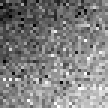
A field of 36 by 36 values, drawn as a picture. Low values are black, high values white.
Slope: up to the bottom right. Stripes: none. Ninth with the highest average: bottom right. Ninth with the lowest average: top left. Odd rows or columns: none. Grain: fine. Mirror symmetry: none.
